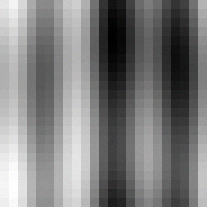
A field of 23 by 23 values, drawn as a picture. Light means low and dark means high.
Ninth with the lowest average: bottom left. Lone odd cells: none. Stripes: upright, repeating 3 times.
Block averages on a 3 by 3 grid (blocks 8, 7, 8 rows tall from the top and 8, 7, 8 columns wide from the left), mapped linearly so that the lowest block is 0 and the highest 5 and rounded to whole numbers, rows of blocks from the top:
1 5 5
2 4 4
0 3 3
